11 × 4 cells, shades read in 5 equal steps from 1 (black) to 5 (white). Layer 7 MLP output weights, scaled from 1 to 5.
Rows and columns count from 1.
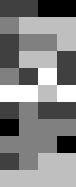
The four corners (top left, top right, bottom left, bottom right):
2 1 4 4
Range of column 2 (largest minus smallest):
3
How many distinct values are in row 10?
3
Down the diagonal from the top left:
2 4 3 2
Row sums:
6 15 12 12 12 19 9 10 10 13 16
